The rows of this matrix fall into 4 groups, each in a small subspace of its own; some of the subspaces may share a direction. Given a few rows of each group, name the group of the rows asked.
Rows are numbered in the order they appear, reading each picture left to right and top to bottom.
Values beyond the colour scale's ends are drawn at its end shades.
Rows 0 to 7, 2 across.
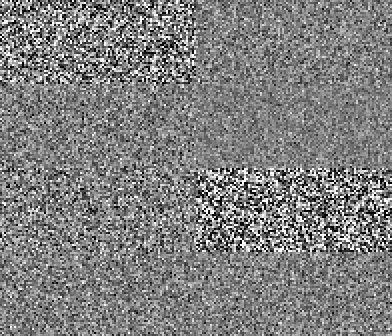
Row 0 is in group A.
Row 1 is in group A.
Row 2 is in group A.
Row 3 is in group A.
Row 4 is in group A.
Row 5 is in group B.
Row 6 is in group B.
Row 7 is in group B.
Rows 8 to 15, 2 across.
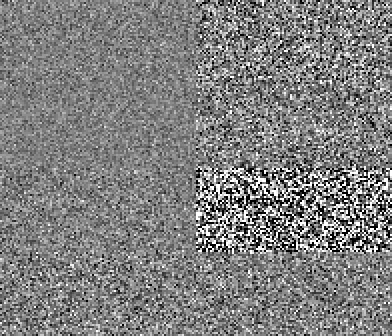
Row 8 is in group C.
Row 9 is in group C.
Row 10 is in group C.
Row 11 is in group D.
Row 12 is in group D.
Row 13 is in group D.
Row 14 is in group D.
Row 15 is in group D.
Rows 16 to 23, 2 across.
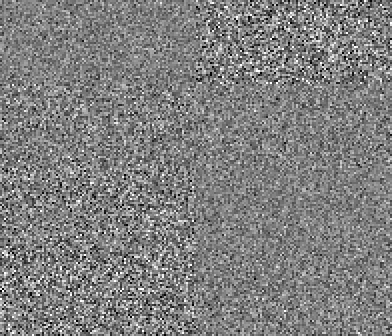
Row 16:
D
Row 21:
B
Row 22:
C
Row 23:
B
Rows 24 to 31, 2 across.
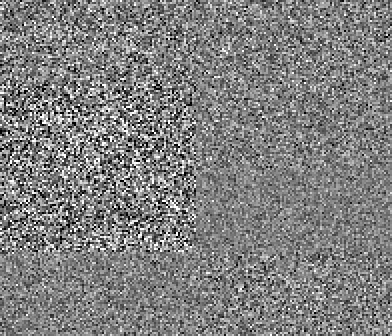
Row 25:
D
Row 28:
D
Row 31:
D
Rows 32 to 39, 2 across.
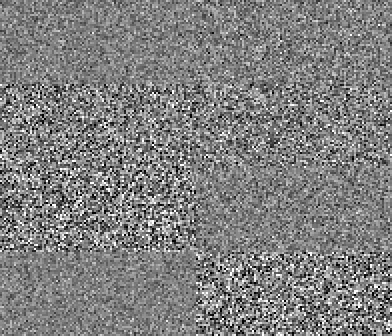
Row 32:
B
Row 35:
D
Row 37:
C
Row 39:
B
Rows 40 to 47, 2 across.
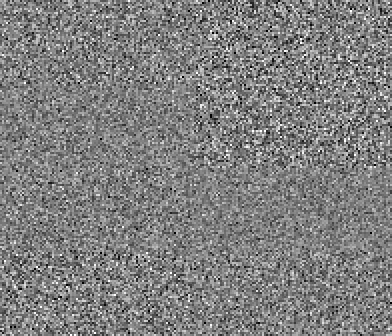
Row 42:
B
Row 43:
C
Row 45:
B
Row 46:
B
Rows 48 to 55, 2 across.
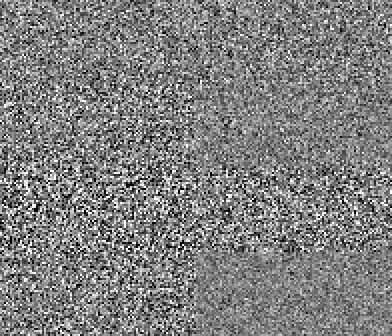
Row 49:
A
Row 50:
C
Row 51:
A
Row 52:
A
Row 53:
D
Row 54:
A
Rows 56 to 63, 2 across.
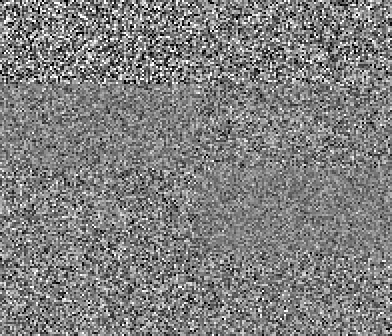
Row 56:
C
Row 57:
D
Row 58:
D
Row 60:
D
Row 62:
B
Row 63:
B
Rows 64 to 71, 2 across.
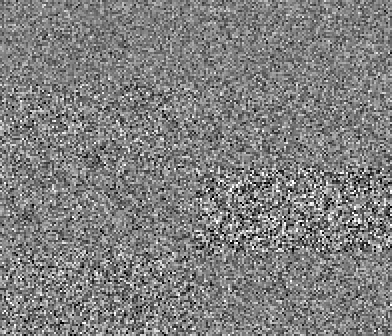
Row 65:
A
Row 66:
D
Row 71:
A
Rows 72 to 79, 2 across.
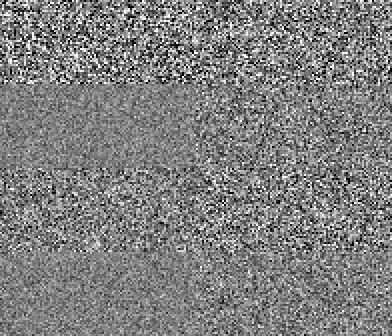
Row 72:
A
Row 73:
D
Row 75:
D
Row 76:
D
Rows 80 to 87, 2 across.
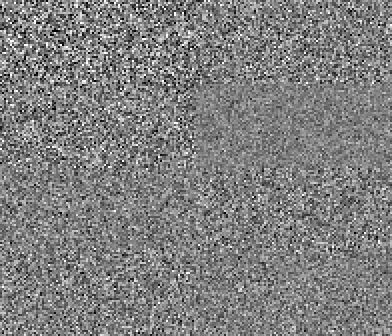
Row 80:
B
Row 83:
B
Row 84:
B
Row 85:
A
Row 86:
A
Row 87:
D
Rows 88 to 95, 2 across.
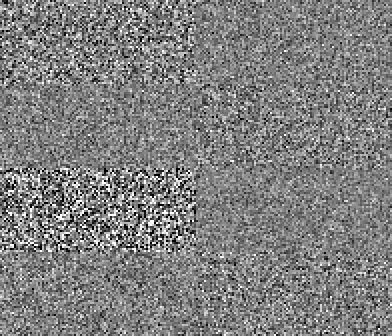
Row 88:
A
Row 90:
A
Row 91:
A
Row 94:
D
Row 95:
A
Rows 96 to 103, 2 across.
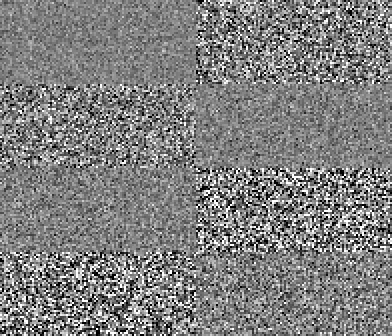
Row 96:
A
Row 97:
A
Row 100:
C
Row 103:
A
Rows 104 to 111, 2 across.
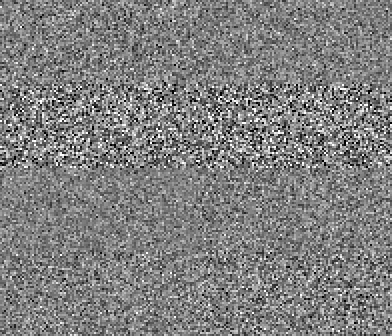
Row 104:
B
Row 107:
B
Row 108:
D
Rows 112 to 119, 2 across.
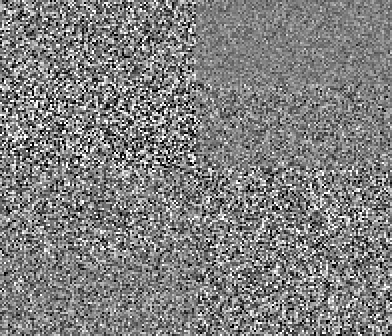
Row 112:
A
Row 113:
A
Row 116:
D
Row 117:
D
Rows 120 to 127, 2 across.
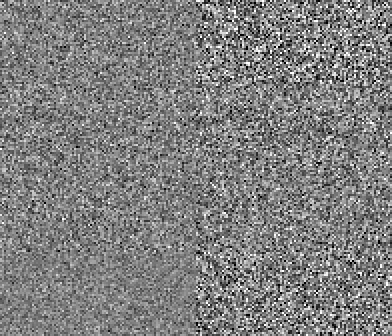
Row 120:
C
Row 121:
C
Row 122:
D
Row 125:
A
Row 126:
D
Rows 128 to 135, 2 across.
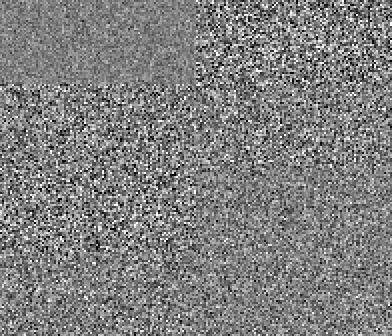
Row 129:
D
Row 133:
A
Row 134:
A
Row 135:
A
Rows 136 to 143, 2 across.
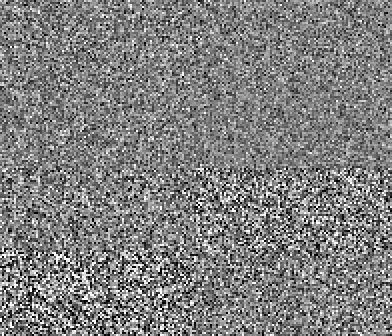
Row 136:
A
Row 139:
A
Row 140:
A
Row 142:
A
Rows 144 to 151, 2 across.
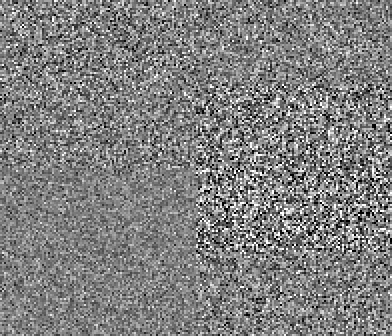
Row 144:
D
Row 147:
B
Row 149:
A
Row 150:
C
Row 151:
C
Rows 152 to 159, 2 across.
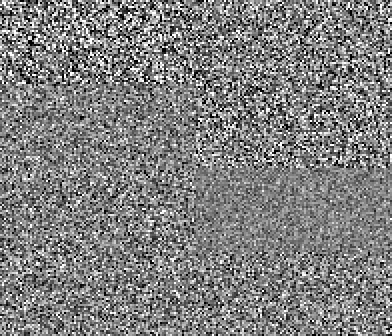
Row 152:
A
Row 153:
C
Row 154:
D
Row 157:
B
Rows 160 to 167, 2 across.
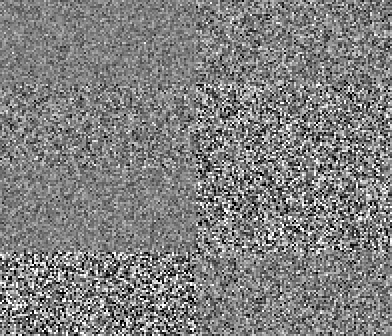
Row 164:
A
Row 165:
A
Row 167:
C
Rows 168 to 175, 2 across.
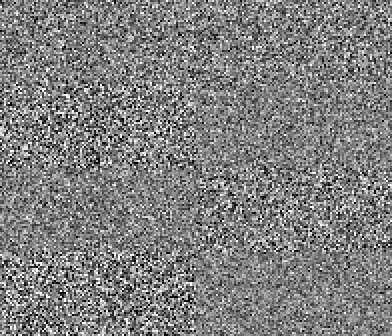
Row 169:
C
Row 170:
D
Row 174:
B
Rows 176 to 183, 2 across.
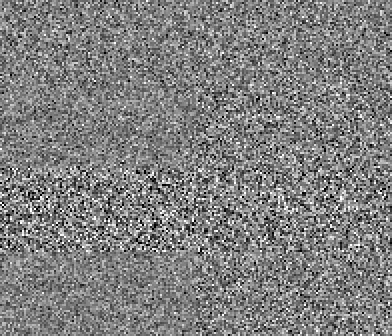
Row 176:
B
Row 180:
A
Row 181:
A
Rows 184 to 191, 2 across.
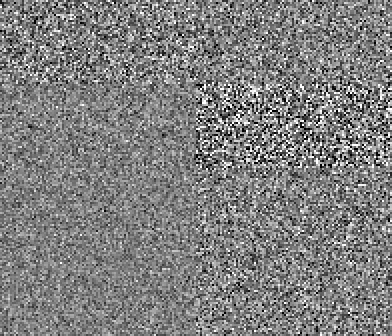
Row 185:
B
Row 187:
C
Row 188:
C
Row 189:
A
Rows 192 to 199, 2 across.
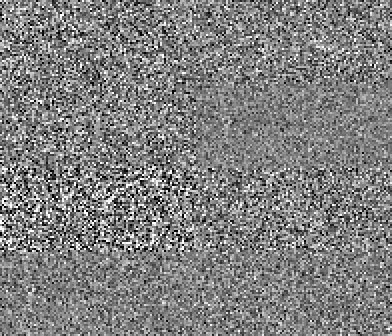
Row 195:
A
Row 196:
A
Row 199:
B
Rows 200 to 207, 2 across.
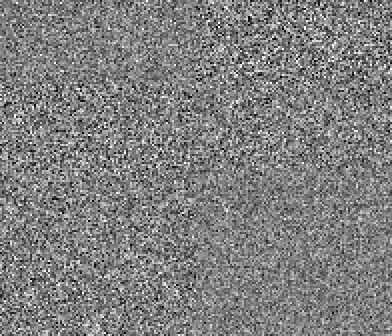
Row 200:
B
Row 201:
D
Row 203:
B
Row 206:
D
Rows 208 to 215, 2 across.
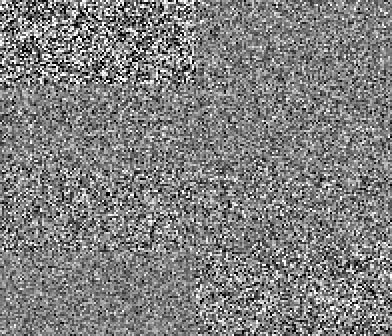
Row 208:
D
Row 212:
A
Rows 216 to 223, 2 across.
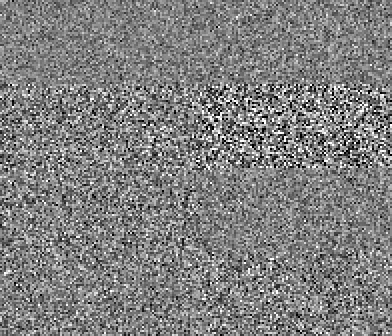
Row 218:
C
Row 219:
B
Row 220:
A
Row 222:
C
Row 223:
D
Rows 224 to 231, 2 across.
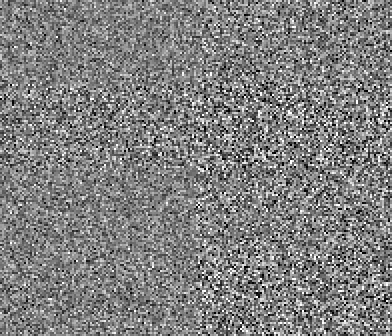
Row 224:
A
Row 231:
B
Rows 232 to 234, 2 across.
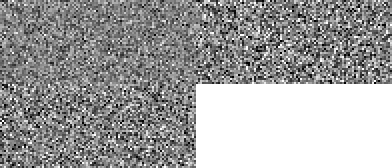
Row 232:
C
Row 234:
C
